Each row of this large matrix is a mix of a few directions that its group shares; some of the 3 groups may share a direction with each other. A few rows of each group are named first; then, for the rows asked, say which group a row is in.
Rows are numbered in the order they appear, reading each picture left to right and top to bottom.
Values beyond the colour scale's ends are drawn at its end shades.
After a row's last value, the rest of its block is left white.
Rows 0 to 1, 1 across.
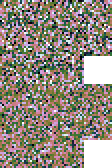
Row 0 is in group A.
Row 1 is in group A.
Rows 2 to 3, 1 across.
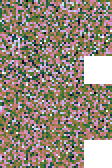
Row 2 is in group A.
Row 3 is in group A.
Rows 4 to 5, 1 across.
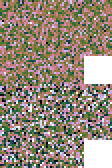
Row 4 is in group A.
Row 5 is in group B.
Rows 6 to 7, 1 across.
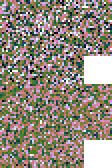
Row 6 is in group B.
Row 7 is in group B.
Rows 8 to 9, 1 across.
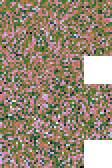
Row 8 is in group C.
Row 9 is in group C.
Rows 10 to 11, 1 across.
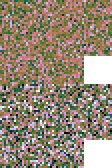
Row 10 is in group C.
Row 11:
A
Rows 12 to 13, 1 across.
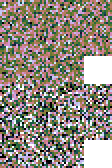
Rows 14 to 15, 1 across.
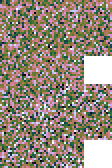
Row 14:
A
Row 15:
B
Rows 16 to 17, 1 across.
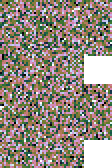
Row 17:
B
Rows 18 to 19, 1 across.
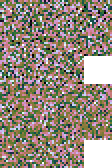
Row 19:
B
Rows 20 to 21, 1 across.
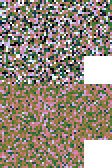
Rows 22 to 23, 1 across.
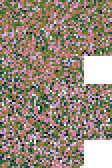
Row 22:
C
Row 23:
C
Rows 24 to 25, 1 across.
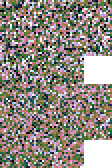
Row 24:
A
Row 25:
C
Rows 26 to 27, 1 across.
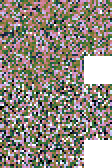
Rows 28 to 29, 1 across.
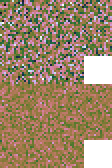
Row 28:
B
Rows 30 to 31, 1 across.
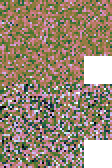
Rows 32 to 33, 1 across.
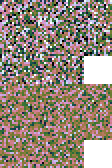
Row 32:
A
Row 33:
B
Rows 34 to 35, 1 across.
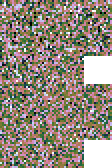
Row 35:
C
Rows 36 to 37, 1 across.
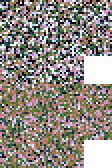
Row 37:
A
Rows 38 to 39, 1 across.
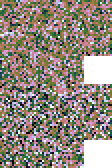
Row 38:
C
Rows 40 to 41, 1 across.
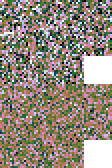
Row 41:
C
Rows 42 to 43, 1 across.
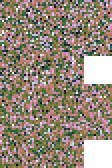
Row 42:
A
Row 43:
A
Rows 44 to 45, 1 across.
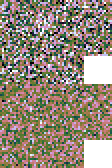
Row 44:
B
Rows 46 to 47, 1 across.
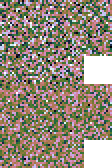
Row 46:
A
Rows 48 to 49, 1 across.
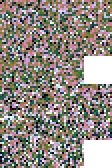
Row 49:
C
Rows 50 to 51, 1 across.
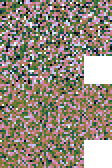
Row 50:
B
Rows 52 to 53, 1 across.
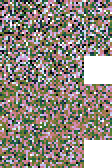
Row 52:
C
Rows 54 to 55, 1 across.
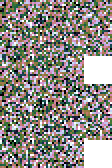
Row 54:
B
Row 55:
B
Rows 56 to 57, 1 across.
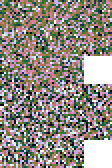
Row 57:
B
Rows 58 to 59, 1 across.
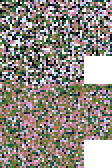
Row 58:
A
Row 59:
A
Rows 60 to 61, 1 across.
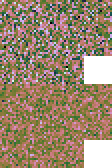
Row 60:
C
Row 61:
B
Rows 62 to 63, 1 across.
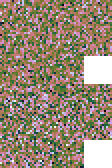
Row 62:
B
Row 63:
C
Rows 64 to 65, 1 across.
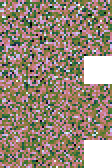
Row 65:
A
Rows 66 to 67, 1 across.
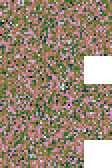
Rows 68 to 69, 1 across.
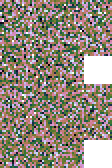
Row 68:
B
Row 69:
C
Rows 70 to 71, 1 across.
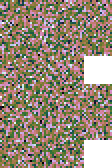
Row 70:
B
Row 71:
B
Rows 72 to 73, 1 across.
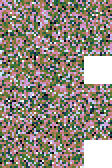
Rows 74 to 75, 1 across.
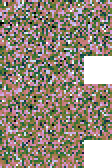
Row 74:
A
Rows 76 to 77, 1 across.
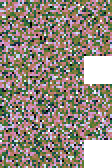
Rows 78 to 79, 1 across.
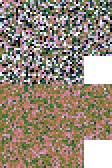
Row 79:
A
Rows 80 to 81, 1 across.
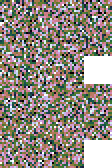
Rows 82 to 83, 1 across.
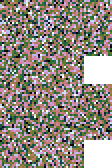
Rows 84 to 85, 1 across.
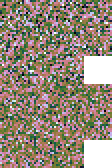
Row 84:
B
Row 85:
C
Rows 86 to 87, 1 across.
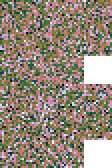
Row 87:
B
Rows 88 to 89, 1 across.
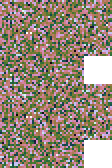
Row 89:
C
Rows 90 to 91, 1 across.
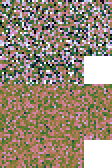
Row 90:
A
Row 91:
A
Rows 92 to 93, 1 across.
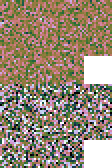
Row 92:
A
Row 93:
A
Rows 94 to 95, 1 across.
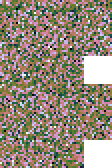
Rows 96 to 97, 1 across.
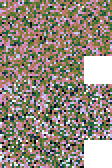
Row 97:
C
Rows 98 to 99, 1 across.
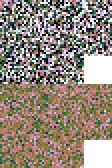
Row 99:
C
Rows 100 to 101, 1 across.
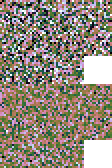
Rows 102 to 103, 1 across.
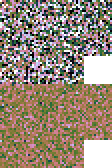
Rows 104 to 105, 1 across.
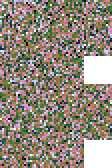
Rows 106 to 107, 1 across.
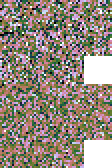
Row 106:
C
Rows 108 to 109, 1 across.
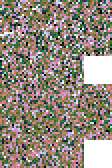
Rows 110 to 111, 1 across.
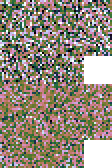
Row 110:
A
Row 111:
C
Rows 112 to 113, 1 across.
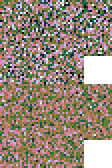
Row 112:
B
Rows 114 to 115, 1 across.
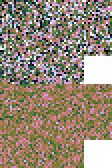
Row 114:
C
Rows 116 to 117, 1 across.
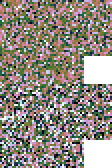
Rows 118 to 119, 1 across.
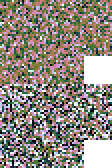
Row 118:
B
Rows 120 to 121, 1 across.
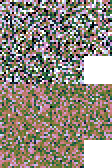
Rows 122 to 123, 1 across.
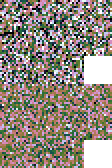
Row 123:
A
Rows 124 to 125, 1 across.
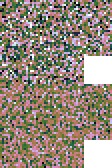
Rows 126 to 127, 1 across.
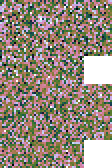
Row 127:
C
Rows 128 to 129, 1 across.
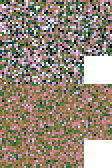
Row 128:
A
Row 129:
A
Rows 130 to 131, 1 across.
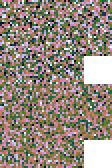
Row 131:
B
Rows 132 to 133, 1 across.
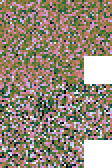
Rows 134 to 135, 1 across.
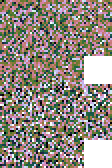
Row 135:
B
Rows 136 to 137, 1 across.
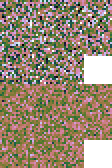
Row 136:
B
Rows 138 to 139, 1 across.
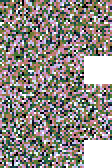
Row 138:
B
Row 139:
C
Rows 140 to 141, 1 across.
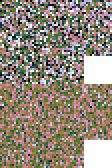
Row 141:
B
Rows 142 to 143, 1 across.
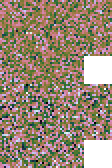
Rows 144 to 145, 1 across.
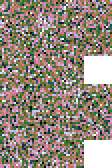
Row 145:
A
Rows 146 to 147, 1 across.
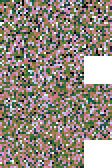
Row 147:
C
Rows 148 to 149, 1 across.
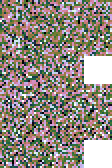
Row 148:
A
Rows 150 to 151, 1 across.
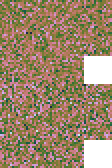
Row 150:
C
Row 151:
C
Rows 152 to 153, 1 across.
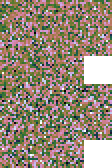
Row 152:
A
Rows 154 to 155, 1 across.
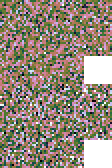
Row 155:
B
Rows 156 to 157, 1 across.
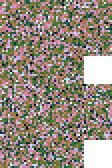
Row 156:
B
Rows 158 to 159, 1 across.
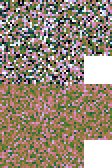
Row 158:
B
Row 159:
B
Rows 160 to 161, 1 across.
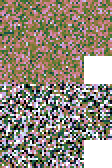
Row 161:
B
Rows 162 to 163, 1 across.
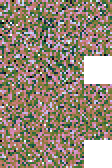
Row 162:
B
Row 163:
A
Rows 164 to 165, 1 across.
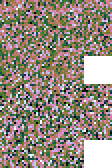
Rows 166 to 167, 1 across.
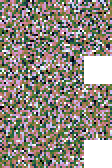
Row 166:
A
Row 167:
B
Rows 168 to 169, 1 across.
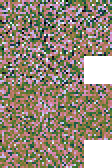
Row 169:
B
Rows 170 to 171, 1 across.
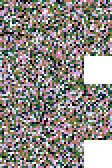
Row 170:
C
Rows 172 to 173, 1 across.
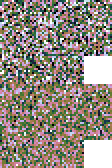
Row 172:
A
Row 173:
A
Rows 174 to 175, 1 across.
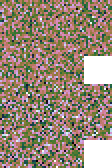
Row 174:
B
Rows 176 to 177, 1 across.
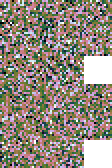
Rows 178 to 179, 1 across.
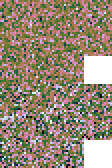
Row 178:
B
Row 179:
C
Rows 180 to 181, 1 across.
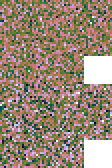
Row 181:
A
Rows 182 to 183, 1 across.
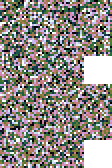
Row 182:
A
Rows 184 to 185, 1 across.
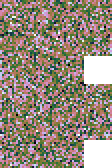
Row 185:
C
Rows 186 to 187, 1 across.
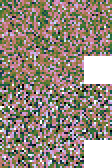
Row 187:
B
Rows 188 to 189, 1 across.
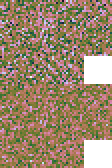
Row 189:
A
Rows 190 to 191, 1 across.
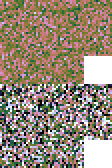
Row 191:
A
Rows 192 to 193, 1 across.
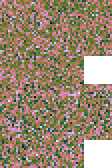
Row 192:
C
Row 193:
A
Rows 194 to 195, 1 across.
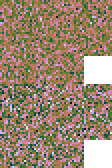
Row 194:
B
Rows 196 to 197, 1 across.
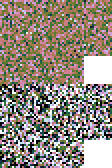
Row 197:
C
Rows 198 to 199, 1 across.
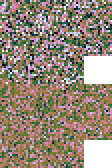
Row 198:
B
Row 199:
B
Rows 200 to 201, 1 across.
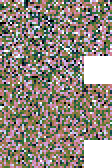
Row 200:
A
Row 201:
B
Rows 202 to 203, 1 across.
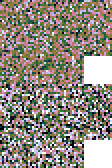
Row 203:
A
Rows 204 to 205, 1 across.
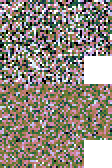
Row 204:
A
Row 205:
A
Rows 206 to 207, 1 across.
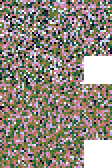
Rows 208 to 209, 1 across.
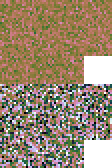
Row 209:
A
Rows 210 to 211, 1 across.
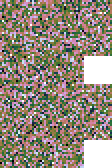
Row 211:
C
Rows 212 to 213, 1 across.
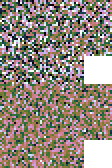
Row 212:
A
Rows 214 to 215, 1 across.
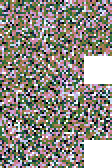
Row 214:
B
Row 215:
A
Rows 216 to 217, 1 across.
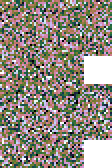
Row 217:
A
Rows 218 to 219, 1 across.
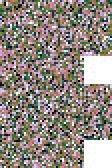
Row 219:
A
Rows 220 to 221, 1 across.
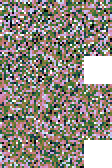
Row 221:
C
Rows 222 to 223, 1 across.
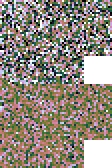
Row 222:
C
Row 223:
A
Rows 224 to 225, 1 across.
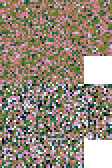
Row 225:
A
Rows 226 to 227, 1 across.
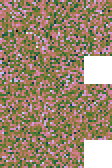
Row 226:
C
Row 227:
B
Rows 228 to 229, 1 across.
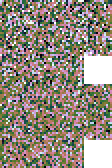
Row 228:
A
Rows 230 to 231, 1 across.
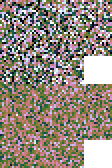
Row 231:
C
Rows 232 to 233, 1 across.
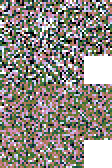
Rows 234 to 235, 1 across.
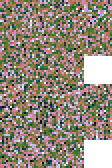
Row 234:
B
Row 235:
A
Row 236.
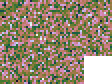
